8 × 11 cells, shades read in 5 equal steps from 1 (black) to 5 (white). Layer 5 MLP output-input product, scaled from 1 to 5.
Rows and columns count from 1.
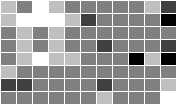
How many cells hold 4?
16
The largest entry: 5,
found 6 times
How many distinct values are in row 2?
5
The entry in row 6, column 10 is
3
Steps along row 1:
down up down down same same same same up down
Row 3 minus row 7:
1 2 0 1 0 0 1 0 0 0 -1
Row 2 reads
4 5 5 5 4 2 3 3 3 3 1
